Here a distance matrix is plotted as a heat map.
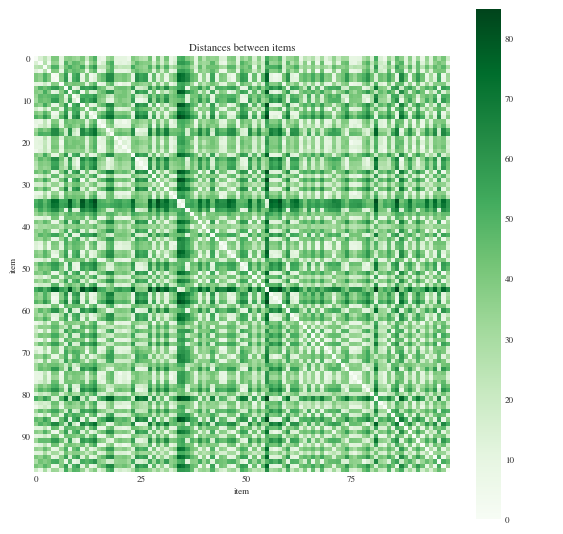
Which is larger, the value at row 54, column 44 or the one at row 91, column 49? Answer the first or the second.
the first
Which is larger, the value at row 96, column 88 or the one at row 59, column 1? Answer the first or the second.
the first
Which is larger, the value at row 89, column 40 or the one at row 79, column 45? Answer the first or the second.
the second
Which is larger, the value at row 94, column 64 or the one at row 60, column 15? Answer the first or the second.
the second
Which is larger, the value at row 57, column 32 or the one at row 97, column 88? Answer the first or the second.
the second
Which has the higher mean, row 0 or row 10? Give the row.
10
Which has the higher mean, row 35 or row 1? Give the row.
35
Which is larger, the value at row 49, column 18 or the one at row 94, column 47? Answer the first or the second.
the second
